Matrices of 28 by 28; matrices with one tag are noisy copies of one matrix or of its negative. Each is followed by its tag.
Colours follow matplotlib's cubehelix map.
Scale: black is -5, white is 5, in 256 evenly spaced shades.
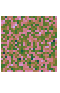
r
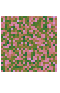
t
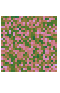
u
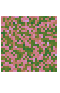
u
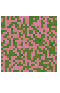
t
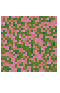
u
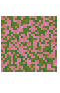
r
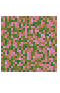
t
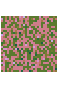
t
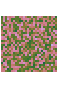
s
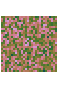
t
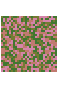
u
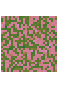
t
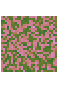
r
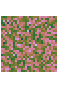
u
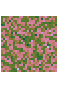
u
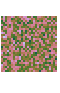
s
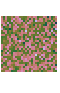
s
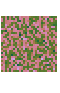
t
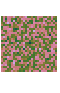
s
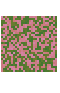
r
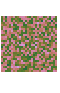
s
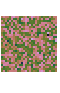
u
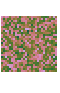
u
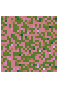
s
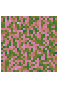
t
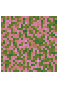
t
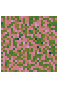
t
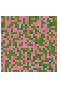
t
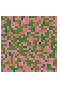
r
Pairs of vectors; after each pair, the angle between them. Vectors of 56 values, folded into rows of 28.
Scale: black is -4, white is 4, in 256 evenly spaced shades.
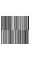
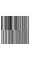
partly aligned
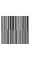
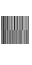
partly opposed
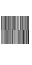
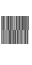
partly opposed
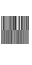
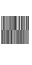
nearly parallel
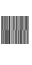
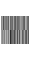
nearly opposite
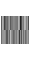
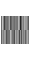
nearly parallel
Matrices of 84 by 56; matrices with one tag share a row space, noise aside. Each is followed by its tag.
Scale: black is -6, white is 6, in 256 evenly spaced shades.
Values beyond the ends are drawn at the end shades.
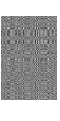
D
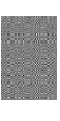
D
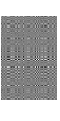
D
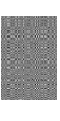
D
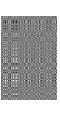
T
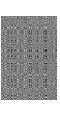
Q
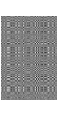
D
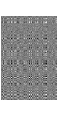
Q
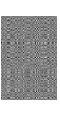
D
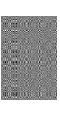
T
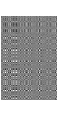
T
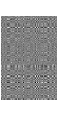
D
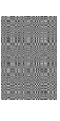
D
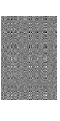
Q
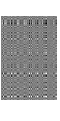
Q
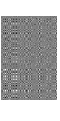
T
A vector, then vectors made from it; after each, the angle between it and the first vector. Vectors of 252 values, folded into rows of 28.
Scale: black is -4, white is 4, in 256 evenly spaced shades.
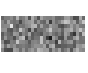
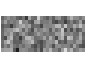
partly opposed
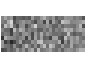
partly aligned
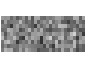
nearly opposite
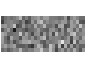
orthogonal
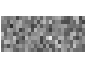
nearly opposite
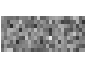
nearly opposite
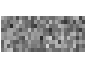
nearly opposite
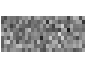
partly opposed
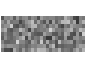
nearly parallel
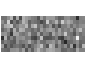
partly aligned
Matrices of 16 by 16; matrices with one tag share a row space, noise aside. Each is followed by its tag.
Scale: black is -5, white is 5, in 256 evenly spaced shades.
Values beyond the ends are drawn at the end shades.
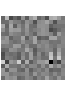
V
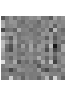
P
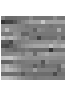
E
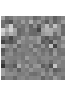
P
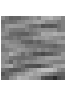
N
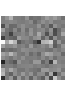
P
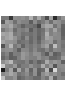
P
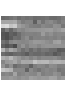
E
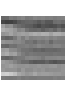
E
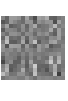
V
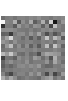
P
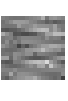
N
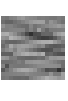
N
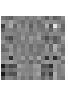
P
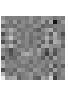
P
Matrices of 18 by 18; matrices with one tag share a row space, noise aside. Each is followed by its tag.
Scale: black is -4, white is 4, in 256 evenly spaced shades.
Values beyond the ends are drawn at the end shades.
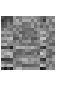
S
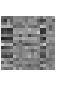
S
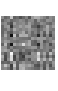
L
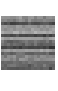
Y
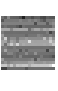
Y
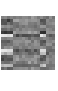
S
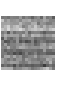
Y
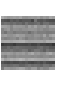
Y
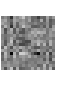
L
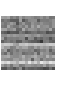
Y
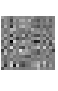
L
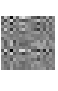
L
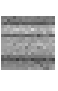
Y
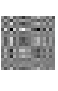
L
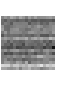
Y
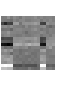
S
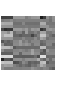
S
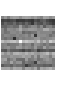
Y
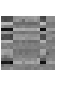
S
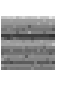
Y
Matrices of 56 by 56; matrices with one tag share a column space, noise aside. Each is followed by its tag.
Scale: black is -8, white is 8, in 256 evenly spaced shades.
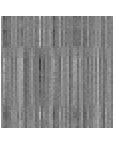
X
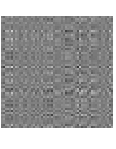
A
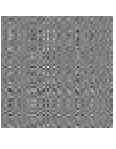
A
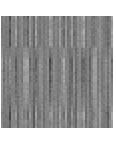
X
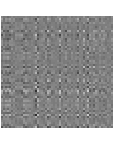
A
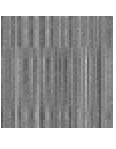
X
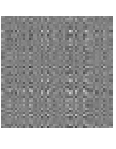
A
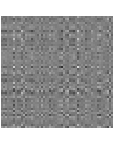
A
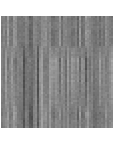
X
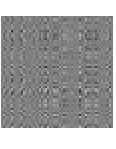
A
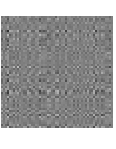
A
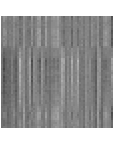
X
